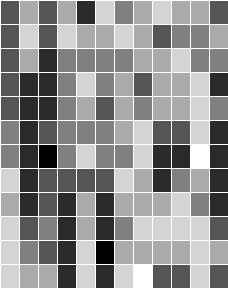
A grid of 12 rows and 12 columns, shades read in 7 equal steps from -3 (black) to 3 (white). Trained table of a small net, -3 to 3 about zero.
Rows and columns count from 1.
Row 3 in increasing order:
-2 -1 0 0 0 0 0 0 1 1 1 2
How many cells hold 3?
2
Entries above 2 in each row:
0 0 0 0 0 0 1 0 0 0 0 1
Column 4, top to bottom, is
1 2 0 0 0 0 0 -1 -2 -2 -2 -2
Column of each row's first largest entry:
6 2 10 5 11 8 11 1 10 1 1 8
